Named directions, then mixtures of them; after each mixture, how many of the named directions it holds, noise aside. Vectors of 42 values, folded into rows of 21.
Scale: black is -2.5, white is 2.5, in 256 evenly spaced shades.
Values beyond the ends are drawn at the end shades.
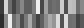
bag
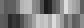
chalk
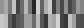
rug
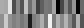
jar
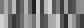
one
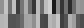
one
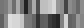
two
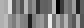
one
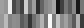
one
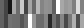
one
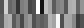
two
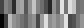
three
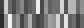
one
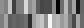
two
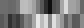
one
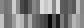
three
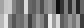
two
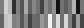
two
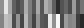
three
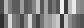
one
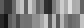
three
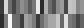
one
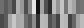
one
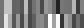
three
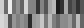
two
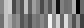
two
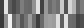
one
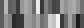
three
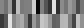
two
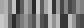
one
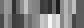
three
